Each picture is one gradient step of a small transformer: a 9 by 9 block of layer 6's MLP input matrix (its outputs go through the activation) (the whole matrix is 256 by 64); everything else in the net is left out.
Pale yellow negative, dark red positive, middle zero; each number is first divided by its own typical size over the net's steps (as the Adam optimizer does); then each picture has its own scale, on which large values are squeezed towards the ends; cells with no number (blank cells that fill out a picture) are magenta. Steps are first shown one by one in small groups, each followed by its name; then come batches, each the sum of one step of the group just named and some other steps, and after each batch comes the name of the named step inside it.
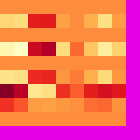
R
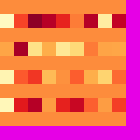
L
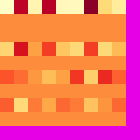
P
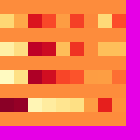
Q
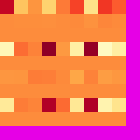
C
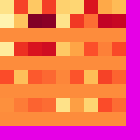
P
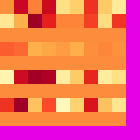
L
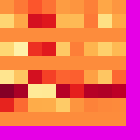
R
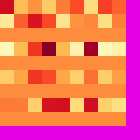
C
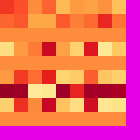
C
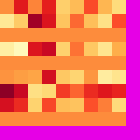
R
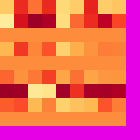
P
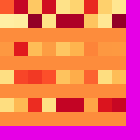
L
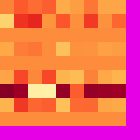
L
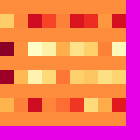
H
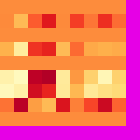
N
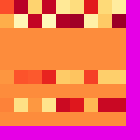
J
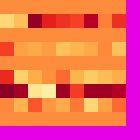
H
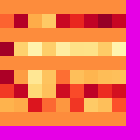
H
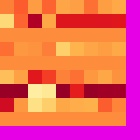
J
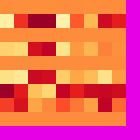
N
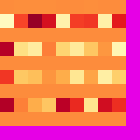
H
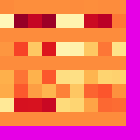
H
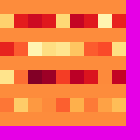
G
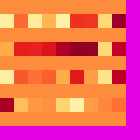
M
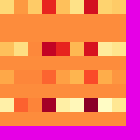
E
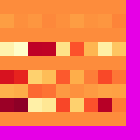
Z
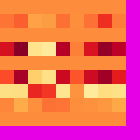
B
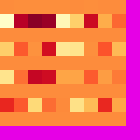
G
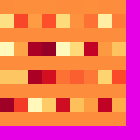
G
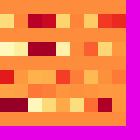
Z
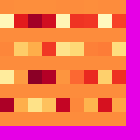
G
